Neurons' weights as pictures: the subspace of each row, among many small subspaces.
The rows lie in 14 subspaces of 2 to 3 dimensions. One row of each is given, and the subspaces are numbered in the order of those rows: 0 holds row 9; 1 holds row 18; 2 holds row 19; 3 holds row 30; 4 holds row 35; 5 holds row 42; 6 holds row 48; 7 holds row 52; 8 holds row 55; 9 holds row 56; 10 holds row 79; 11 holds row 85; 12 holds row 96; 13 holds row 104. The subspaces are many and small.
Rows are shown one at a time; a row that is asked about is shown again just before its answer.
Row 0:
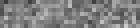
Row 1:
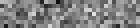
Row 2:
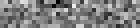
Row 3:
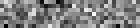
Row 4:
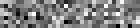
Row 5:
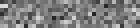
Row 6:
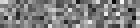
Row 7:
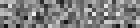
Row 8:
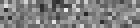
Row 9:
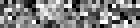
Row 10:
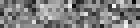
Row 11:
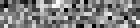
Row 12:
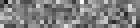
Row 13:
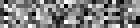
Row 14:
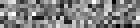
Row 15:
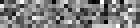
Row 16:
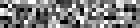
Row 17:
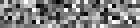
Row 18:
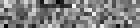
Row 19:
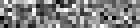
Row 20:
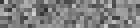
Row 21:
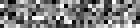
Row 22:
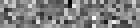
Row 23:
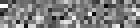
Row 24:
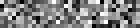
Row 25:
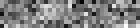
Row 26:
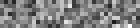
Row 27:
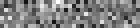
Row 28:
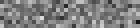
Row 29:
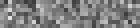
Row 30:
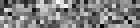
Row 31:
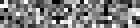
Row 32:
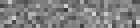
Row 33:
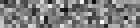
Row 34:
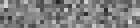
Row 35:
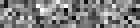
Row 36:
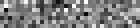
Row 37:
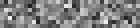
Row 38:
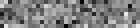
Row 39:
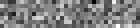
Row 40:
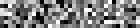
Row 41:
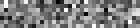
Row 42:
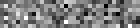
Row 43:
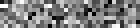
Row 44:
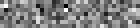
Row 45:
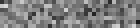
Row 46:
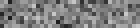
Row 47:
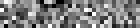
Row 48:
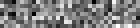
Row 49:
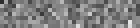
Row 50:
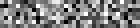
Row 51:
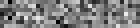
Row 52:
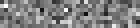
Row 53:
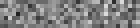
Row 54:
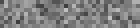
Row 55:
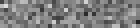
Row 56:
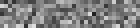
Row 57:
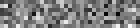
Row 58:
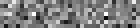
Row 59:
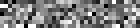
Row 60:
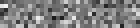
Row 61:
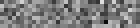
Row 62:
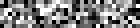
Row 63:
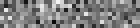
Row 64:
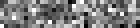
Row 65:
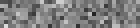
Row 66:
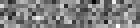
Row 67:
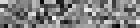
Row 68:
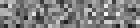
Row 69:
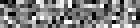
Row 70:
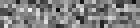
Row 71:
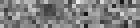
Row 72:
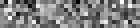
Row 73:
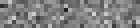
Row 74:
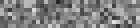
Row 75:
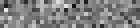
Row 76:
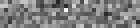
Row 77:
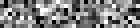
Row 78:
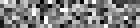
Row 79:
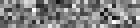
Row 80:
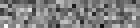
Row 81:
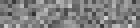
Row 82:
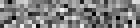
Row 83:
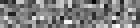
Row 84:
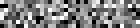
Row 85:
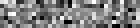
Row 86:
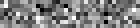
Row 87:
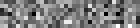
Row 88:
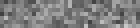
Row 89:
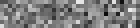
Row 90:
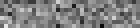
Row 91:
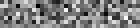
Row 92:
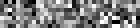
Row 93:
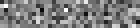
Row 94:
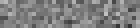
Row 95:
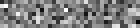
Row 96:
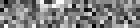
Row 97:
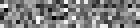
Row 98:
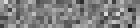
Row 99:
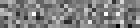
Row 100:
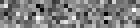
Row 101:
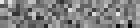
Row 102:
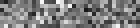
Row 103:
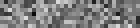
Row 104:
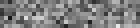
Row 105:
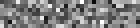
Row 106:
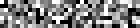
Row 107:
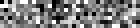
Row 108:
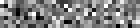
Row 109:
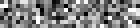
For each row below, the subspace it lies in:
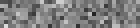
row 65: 12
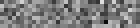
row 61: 11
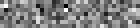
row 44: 3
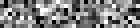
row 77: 4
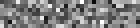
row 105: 2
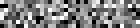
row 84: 9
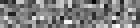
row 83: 11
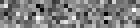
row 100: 4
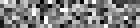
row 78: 2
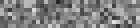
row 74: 10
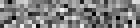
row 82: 12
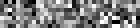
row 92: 0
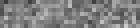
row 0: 13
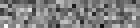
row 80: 2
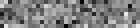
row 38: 0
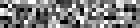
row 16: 2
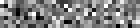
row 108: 5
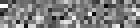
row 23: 9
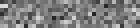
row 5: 9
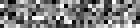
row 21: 6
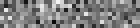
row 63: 8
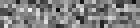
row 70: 2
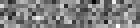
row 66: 6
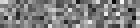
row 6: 13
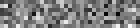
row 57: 3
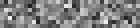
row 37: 6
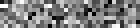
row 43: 8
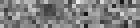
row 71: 13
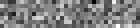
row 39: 6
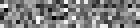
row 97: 9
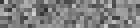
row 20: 5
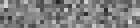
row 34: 7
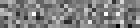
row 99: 10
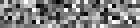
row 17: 10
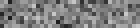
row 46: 13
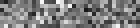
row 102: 7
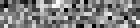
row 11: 12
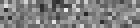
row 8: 8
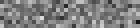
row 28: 2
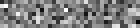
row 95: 1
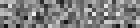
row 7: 3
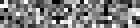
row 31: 7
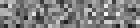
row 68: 3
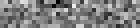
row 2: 12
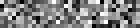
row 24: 11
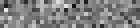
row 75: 1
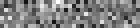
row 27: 8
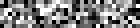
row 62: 4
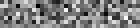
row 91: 10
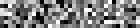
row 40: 3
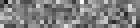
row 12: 0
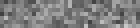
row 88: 13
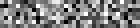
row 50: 10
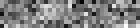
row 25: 0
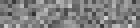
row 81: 4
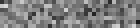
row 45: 8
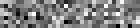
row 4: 5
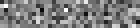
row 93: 1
